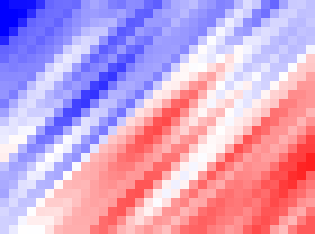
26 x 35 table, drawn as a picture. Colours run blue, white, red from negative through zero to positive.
Average level on the scale: 50%. Ninth with the lowest average: top left. Slope: up to the bottom right. Grain: diagonal, up to the right. Ninth with the highest average: bottom right.
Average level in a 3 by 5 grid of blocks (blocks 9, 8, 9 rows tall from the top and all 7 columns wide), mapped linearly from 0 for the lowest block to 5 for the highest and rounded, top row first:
01122 / 11434 / 24445
